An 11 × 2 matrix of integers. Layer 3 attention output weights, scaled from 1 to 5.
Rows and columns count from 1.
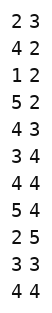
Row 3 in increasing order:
1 2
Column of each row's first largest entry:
2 1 2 1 1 2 1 1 2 1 1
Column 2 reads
3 2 2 2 3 4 4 4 5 3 4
